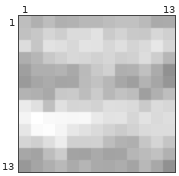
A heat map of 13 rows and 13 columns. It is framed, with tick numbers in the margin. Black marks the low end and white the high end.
Stripes running across repeat 2 times from top to bottom. There is no overall slope. Streaks run across, left to right. On average the colour sits 80% of the way up the scale.
